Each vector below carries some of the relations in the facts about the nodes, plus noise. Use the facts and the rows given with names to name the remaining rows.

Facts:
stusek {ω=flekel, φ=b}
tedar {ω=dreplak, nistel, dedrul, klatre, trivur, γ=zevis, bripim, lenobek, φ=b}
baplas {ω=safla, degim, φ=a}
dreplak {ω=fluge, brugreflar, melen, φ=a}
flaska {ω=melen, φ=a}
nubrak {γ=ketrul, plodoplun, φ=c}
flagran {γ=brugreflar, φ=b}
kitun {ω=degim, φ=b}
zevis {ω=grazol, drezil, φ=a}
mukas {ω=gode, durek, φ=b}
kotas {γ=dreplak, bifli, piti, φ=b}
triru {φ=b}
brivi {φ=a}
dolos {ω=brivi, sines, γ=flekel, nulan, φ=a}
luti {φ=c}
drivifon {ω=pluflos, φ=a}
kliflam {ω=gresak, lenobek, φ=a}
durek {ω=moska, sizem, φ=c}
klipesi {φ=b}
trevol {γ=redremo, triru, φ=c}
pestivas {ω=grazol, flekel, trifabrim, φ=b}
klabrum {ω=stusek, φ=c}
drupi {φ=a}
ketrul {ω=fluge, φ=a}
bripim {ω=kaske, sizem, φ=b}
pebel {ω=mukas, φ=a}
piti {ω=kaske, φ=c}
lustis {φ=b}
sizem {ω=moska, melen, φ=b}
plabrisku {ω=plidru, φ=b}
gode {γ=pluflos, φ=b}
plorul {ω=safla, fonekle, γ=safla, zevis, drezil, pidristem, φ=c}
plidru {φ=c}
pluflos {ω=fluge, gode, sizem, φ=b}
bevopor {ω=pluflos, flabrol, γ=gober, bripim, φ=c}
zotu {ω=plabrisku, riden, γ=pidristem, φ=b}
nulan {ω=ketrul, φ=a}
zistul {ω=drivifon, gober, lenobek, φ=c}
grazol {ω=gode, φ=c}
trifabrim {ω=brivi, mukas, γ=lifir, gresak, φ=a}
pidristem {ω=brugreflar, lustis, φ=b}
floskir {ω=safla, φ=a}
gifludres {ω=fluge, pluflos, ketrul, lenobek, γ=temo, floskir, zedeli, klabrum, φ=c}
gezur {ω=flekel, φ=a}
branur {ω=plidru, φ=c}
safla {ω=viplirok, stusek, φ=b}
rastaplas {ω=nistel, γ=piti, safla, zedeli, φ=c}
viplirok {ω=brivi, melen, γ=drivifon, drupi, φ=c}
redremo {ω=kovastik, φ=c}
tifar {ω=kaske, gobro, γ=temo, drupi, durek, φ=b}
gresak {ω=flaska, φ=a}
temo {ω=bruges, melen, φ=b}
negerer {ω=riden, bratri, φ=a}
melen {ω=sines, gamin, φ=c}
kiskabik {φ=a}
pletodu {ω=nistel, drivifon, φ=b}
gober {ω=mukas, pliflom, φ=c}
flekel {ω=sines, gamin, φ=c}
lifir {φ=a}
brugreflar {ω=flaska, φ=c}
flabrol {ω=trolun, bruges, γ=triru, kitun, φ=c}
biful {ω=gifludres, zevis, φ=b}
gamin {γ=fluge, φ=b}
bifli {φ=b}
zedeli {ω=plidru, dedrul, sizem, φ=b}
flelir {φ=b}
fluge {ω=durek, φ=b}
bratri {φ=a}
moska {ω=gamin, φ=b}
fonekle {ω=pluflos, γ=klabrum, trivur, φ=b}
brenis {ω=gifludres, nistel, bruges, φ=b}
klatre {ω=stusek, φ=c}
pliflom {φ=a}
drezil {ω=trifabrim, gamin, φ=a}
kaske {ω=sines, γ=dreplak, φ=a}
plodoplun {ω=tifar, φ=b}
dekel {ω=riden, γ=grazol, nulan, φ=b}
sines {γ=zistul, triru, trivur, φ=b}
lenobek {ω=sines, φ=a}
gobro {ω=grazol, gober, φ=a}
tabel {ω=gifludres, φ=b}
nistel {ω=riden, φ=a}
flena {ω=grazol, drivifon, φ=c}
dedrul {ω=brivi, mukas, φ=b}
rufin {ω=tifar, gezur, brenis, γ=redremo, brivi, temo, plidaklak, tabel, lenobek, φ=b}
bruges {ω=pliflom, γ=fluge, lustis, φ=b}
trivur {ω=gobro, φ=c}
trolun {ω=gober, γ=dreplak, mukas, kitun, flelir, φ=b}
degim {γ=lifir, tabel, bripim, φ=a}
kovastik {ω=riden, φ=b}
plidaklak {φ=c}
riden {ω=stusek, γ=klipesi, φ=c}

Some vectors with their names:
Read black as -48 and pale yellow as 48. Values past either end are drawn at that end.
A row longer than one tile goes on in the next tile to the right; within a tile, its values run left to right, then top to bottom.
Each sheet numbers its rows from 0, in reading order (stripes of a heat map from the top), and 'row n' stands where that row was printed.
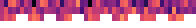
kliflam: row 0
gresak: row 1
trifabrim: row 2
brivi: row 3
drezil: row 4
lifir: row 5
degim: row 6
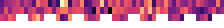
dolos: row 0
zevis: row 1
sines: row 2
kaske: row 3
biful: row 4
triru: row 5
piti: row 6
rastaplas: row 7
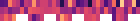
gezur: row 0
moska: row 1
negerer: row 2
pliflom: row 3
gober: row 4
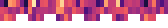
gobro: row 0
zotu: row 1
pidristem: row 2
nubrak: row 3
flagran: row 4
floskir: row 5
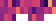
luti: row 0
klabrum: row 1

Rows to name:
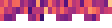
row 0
brenis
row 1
melen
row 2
temo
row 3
lustis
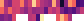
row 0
mukas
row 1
stusek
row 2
nistel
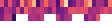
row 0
brugreflar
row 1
dekel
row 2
flekel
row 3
safla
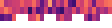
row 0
dedrul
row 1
bevopor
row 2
klatre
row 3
sizem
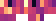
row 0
fluge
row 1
flaska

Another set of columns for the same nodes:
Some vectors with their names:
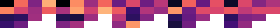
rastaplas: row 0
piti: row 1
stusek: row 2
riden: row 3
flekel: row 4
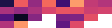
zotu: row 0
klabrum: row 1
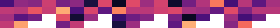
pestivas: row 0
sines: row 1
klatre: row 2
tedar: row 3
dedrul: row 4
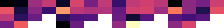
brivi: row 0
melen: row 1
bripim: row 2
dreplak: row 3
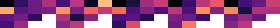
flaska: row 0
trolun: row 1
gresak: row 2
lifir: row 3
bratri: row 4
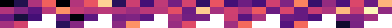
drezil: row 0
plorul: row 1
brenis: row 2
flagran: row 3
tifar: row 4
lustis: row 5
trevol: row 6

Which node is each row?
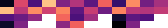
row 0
flabrol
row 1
fonekle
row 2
brugreflar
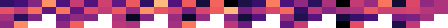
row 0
rufin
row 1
dekel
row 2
kotas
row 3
mukas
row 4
kaske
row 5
gamin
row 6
gober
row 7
durek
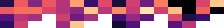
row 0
zistul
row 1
triru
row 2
nubrak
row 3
degim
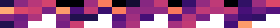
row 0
viplirok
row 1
trifabrim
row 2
kliflam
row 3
negerer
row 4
lenobek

